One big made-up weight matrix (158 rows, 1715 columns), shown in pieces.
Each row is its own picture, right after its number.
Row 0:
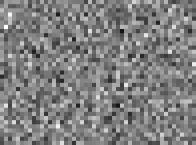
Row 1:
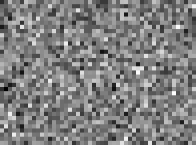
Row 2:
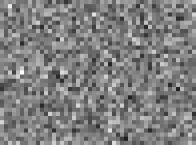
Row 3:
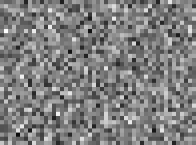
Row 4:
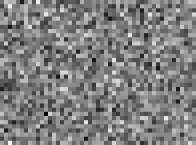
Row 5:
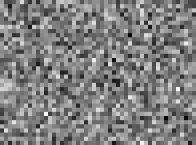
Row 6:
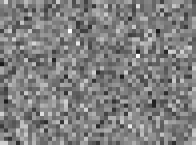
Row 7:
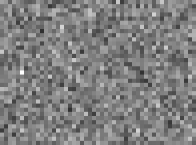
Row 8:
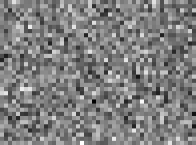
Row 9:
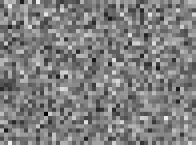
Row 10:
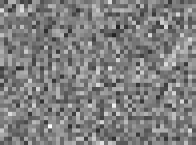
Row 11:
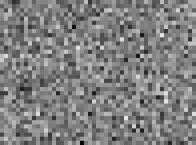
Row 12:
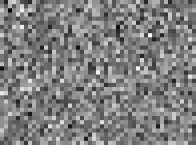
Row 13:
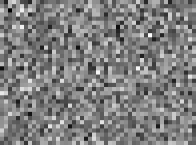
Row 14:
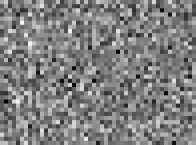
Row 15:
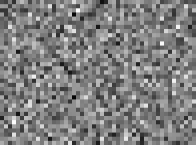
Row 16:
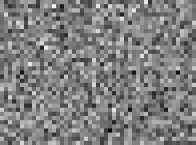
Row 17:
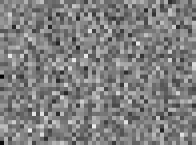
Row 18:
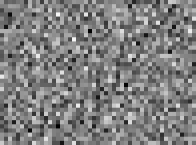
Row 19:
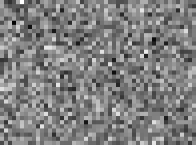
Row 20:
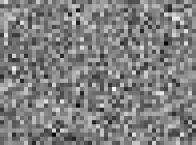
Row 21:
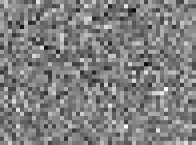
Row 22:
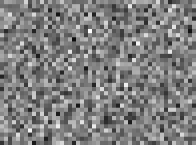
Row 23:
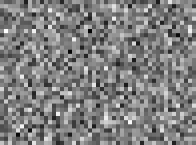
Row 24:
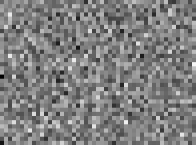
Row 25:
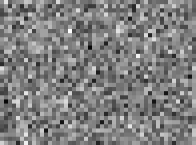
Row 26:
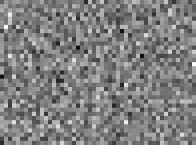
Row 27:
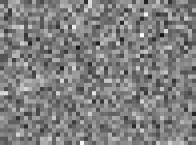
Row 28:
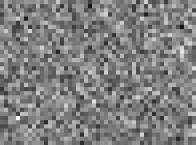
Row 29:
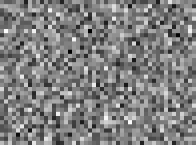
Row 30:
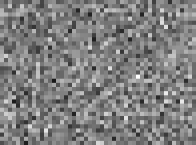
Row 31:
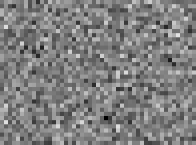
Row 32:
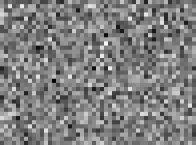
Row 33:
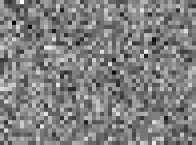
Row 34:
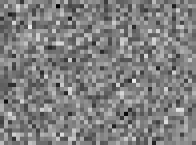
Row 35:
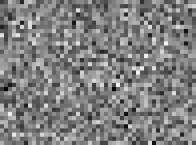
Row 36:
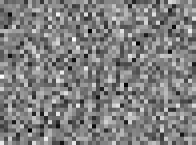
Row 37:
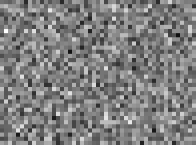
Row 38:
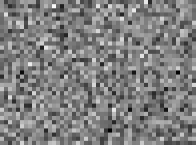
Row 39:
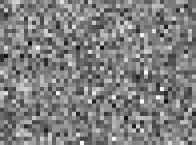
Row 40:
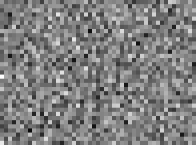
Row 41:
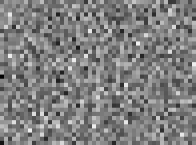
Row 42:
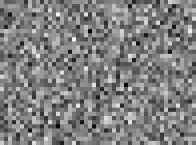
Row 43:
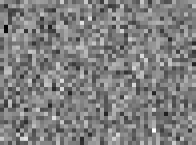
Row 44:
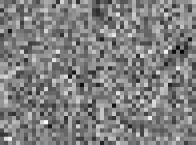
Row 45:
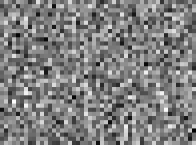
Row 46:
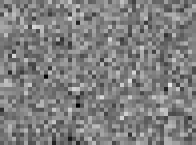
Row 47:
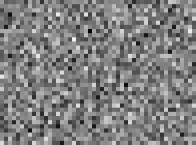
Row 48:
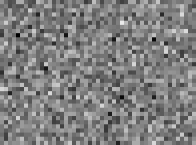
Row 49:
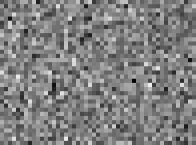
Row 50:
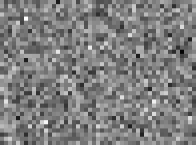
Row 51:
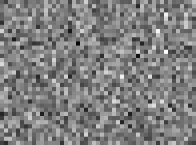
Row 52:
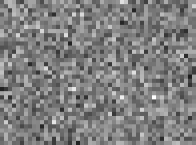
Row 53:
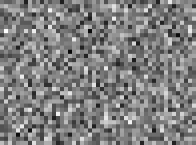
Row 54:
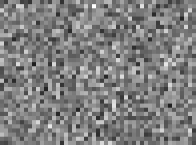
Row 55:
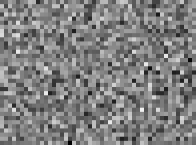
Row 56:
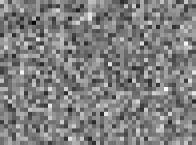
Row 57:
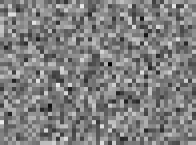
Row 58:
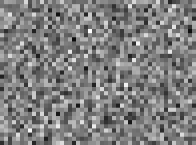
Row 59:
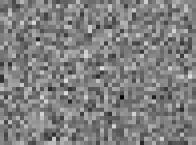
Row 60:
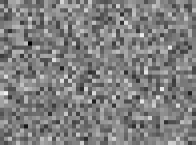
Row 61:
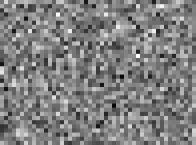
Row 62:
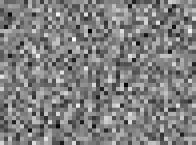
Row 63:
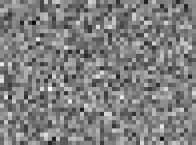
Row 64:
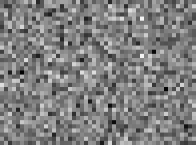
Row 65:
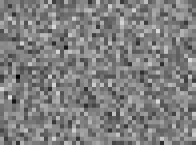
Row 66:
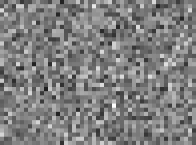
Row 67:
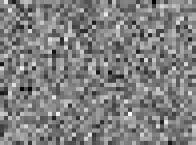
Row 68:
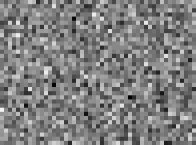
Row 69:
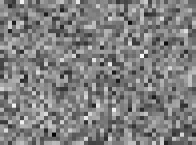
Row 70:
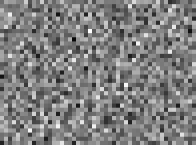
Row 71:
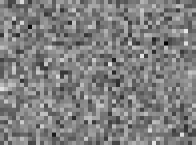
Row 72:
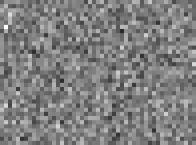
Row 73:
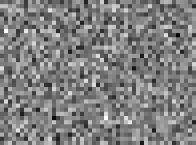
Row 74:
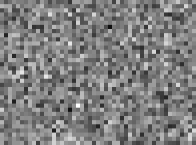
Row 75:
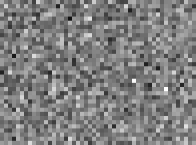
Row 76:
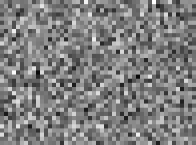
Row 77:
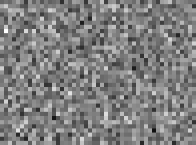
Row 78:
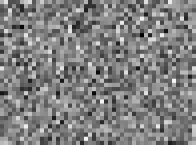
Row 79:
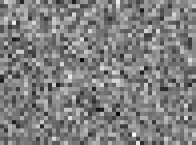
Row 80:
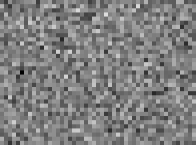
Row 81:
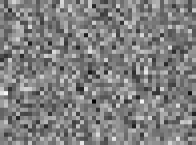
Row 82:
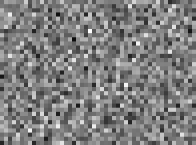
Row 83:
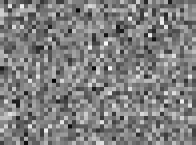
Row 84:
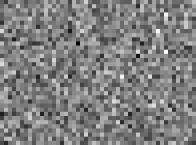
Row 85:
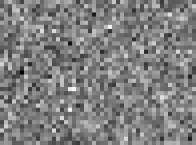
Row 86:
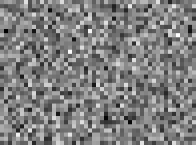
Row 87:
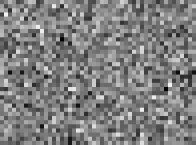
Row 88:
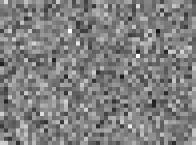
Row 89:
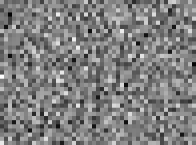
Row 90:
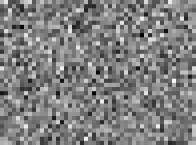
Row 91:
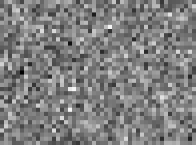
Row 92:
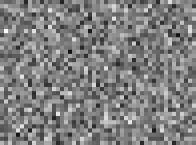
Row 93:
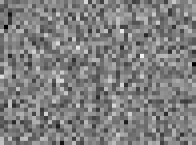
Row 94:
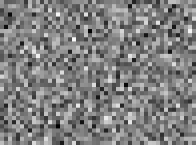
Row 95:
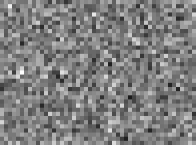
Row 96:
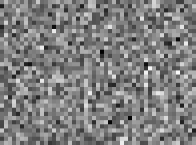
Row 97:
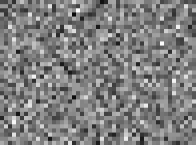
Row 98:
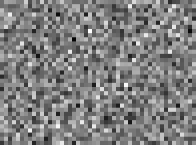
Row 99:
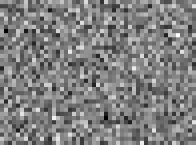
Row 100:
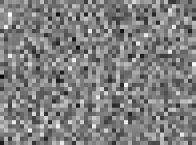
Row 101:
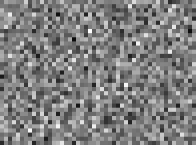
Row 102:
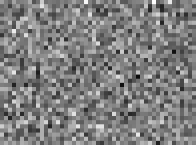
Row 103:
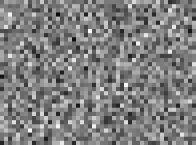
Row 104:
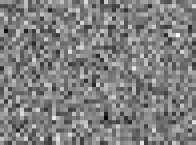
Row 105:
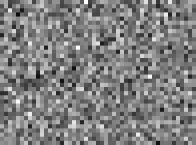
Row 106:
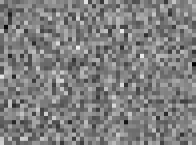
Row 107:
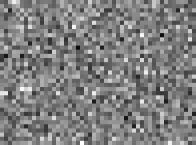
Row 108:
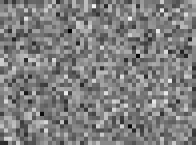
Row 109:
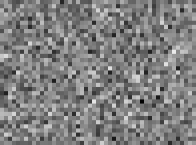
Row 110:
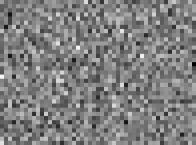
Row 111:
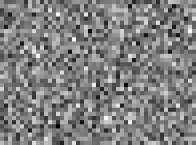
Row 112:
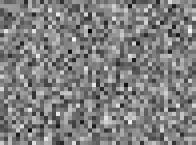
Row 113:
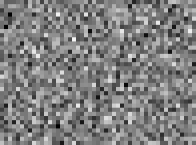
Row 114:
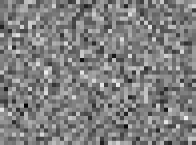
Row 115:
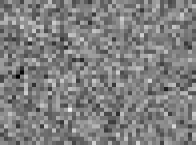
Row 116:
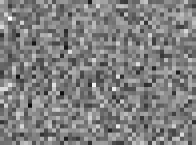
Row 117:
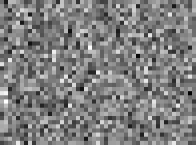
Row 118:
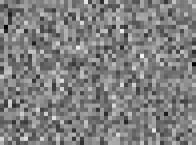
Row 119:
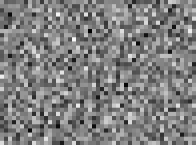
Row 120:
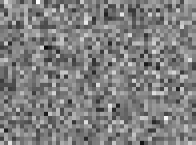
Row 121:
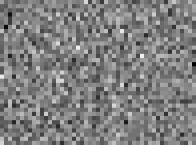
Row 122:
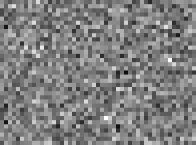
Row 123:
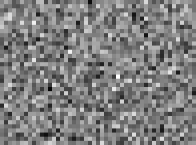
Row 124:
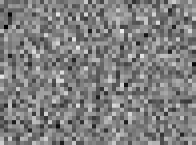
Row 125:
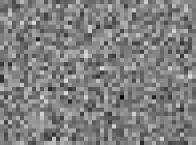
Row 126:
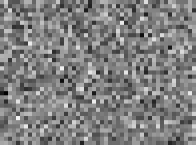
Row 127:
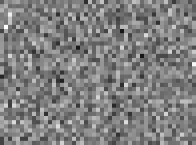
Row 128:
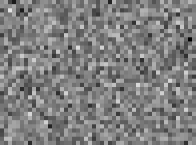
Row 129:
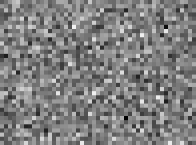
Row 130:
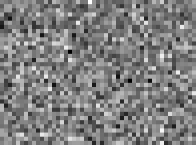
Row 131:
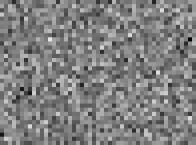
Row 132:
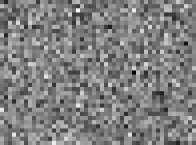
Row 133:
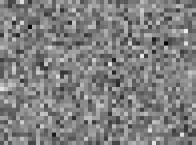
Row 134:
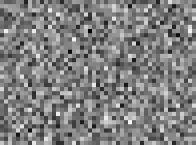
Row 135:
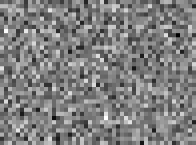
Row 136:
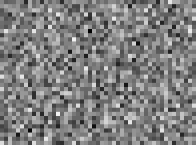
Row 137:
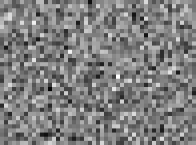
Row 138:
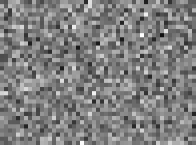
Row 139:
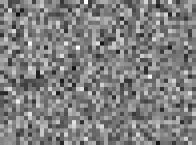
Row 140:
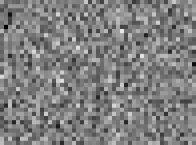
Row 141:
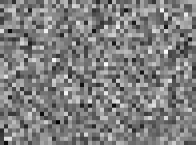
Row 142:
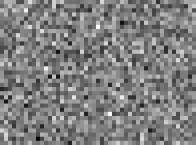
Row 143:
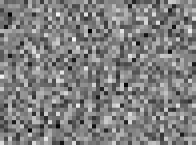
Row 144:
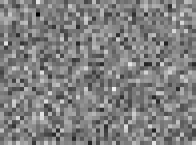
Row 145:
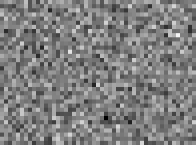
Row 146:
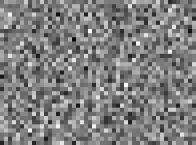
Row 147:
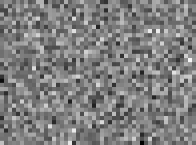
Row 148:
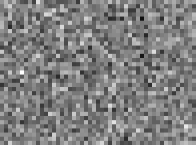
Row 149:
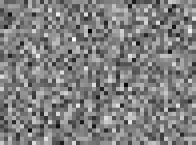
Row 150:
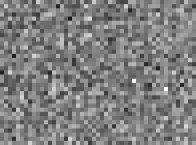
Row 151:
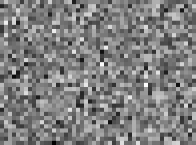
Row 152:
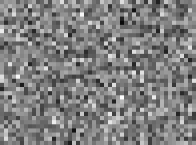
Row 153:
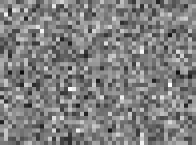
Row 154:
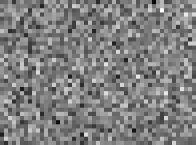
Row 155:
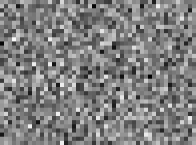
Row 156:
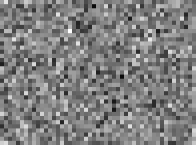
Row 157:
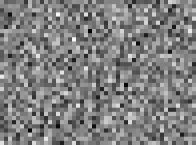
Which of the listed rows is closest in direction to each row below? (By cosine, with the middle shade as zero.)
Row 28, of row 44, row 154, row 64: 154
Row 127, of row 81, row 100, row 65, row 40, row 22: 100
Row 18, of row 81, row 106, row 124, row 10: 124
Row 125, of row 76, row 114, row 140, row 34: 114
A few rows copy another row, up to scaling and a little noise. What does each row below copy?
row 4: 9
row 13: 12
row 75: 150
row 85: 91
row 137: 123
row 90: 78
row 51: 84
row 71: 133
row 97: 15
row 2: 95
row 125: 59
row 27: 138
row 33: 19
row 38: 16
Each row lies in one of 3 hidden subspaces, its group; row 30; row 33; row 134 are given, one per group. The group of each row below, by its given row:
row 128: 30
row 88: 30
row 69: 33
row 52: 33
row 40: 134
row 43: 134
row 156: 30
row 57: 33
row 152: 33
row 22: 134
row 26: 134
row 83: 30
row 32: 30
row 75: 33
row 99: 134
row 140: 134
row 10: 30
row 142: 33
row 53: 134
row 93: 134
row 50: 30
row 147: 33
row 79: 33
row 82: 134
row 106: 134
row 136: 134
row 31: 134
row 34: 33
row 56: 33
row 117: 30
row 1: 33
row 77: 134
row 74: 33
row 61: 30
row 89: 134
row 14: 30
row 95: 33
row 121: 134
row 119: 134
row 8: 30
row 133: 33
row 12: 30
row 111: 134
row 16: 33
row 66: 30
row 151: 33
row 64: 33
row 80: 33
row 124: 134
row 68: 33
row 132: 33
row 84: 30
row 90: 30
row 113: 134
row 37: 134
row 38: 33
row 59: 33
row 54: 30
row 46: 33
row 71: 33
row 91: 33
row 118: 134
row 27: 30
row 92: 134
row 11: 30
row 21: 33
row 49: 33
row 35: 33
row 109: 30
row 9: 33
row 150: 33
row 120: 33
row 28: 30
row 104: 134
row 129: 30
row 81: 30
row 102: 30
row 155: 30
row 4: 33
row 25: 30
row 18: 134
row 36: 134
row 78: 30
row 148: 33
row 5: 33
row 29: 134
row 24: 134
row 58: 134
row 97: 33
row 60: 30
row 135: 134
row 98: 134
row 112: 134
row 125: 33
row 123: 33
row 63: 33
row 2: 33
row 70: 134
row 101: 134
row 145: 134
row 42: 134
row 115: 33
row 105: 30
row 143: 134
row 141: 30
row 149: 134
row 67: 30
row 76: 30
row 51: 30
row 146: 134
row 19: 33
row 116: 33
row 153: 33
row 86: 134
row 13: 30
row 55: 33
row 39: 30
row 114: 33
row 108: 30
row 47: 134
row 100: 134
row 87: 33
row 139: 30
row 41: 134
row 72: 134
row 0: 134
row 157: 134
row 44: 30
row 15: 33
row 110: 134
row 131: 30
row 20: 33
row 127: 134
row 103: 134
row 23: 134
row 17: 134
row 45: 33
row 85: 33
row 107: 30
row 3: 134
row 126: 30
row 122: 134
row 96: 33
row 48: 33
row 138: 30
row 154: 30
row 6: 30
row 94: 134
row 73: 134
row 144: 33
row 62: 134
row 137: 33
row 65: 33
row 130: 33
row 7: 33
